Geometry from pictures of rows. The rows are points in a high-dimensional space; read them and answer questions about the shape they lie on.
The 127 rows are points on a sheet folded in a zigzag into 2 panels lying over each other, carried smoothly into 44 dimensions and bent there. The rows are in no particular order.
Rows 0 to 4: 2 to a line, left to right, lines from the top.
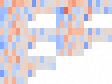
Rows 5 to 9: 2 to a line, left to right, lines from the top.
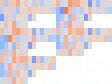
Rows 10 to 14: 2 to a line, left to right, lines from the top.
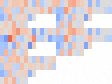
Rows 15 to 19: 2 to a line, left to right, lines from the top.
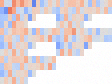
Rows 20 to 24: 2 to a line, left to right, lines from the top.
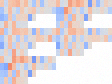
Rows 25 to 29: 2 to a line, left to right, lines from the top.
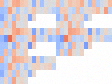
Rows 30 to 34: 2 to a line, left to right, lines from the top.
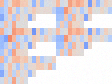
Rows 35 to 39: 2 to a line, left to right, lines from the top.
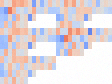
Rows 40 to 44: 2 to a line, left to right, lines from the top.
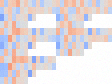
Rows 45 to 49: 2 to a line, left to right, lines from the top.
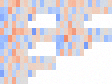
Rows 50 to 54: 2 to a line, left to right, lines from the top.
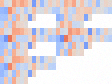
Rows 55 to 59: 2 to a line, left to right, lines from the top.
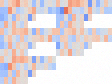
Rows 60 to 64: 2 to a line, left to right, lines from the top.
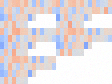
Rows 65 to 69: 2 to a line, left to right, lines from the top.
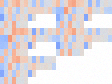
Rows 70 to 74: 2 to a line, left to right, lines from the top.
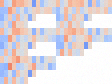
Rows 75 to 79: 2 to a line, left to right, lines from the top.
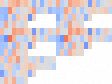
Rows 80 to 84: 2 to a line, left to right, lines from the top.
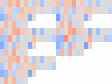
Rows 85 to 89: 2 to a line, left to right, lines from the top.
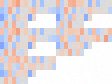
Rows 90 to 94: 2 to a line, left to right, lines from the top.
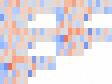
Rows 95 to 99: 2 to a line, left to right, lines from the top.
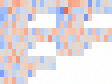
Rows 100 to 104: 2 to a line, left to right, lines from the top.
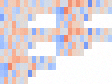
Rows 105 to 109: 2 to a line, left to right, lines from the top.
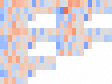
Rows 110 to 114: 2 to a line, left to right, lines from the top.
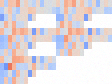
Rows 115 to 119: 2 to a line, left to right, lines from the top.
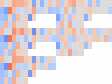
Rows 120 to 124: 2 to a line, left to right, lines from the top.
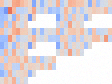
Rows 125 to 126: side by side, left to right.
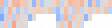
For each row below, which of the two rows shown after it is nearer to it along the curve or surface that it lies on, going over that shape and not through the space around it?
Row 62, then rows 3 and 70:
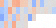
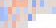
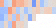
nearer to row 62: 70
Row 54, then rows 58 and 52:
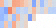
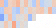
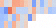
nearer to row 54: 52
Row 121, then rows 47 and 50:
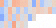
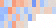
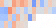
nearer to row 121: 47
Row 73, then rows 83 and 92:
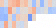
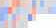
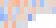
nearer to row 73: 92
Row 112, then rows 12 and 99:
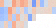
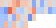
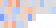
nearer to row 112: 12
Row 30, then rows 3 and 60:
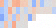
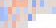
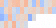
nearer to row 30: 3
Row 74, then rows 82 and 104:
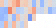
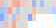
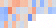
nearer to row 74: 82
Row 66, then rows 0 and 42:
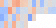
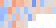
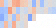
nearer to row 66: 42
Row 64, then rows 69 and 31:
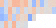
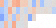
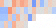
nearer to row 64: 31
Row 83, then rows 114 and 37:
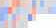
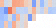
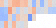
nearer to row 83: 114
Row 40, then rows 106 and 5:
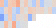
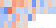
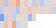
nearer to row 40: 5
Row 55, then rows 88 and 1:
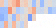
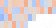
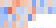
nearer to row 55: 1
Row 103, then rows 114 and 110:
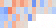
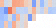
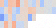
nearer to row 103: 114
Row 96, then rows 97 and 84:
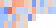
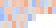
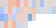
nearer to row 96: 84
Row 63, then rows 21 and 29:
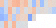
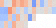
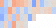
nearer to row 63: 21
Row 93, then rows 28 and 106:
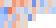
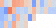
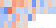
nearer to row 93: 106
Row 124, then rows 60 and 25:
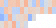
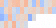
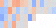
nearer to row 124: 60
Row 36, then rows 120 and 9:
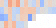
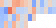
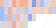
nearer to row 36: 9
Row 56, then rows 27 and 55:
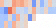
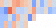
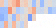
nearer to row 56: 27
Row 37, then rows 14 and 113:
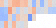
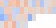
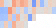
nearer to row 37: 113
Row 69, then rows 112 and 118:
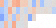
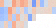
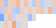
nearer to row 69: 118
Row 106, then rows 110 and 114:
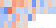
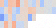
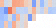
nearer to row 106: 114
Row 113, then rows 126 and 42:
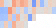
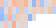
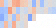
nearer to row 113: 126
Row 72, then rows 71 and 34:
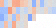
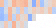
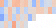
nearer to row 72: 34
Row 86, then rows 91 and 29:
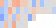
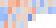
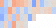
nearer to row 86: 29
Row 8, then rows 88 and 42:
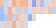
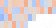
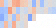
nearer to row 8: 88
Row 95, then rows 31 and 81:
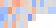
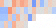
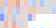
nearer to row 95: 81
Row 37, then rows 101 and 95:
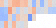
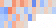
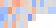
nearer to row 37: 101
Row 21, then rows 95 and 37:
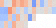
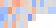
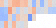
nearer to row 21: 37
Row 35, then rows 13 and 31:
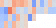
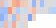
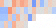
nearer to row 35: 31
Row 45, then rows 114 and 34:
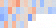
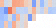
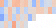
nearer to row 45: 114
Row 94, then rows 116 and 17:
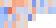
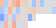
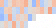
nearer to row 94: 116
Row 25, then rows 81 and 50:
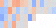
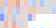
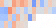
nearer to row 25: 81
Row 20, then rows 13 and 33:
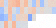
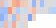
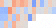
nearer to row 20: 33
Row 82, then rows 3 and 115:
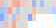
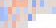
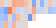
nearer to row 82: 115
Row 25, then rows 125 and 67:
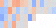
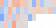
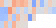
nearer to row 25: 125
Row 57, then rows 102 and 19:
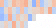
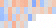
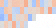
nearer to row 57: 102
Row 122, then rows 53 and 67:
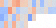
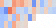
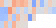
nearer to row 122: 53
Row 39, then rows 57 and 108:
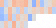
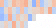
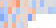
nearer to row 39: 57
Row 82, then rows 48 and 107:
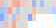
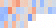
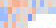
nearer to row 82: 48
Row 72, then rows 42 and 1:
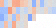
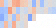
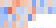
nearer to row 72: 42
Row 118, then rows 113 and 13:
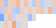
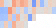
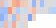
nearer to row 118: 13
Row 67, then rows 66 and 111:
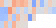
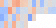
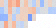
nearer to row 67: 111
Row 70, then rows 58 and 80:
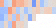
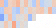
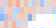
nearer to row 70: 58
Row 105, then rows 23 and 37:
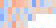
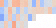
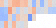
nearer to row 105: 23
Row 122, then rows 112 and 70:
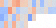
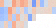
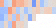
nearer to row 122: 70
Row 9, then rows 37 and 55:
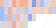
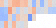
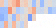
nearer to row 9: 37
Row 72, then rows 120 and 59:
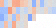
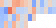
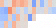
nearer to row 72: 120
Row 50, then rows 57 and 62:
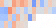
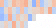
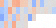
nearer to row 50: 57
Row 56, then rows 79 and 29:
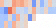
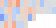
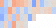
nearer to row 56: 29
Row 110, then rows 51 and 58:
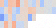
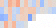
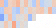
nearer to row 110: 58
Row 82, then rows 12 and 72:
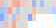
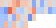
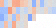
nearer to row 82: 72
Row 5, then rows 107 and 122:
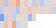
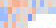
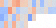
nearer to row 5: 122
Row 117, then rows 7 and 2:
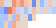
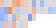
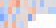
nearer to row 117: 7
